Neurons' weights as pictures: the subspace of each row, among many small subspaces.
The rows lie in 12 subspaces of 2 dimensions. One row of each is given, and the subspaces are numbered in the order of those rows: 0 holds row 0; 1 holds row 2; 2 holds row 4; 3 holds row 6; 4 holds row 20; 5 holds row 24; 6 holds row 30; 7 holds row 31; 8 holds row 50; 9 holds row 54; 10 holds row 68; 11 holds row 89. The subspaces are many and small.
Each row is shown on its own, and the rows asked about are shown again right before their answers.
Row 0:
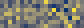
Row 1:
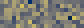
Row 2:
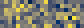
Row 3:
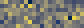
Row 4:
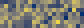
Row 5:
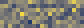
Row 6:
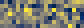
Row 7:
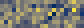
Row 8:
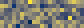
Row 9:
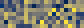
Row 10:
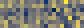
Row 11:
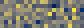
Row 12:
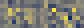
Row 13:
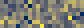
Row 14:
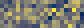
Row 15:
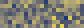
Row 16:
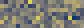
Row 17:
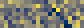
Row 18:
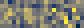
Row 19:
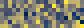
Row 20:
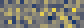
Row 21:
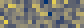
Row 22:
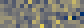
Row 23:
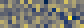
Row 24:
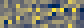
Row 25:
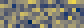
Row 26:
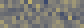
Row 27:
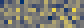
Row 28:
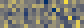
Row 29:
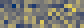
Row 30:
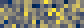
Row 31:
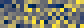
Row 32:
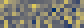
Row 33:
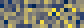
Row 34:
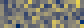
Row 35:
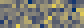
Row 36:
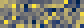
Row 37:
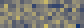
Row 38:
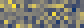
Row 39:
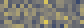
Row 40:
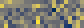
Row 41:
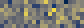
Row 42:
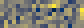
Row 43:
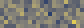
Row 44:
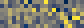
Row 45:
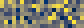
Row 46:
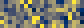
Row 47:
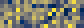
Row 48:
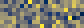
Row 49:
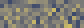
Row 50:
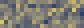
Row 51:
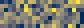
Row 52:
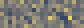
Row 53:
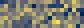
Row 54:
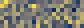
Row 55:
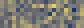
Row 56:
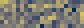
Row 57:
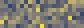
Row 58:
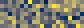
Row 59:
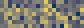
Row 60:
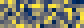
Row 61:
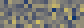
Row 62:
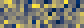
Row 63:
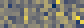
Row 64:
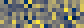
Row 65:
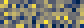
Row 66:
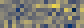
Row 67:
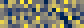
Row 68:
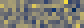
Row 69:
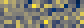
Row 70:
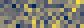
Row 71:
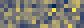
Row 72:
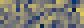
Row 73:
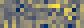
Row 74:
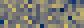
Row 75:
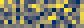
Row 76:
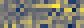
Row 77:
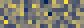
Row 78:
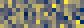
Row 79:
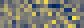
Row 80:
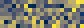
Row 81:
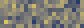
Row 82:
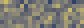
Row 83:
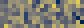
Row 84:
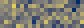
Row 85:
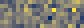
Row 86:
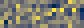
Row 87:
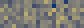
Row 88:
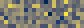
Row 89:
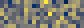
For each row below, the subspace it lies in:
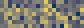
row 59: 9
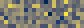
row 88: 11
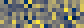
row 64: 5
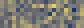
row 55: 8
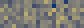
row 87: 6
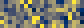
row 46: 4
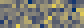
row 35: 8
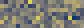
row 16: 8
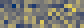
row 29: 7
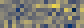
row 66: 1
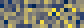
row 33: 7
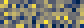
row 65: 9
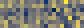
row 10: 10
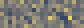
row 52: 4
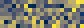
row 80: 7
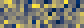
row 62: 6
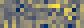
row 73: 1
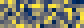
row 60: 3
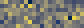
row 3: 8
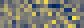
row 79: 2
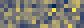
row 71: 0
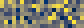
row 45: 4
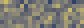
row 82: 3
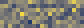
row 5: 1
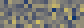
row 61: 5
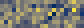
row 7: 8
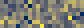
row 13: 5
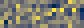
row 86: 5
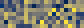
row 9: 7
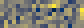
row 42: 5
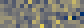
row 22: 2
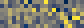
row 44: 0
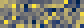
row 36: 10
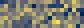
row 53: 2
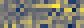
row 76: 1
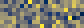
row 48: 2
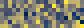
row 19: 6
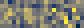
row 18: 3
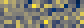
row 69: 6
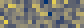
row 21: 11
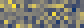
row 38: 7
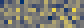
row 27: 4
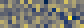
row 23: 0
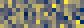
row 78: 6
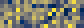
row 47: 8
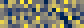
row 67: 0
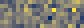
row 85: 3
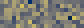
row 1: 1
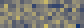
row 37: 2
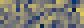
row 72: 4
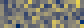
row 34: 6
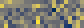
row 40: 9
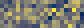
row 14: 0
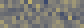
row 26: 0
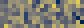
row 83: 11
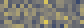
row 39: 9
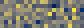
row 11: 5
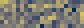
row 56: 4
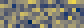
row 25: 1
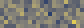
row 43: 11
